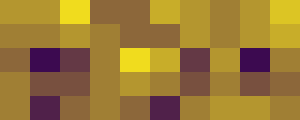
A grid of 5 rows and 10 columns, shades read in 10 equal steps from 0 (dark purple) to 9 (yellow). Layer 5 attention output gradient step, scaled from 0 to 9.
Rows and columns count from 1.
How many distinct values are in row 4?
4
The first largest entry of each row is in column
3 10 5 5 8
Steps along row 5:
down up up down down up up same down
